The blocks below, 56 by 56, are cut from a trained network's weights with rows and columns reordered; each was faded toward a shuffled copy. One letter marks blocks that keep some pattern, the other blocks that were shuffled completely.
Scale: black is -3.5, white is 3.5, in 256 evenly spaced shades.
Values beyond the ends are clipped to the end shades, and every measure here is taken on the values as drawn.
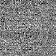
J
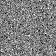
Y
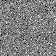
Y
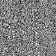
J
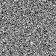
Y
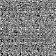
J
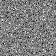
Y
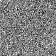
Y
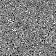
Y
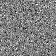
Y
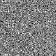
J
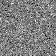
Y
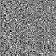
J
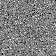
Y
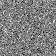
Y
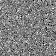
Y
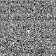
J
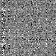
J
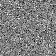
Y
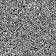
Y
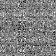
J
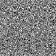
J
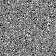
Y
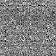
J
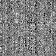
J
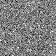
Y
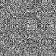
J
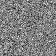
Y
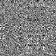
J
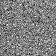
Y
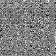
J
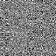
J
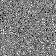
Y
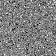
Y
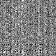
J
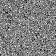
Y
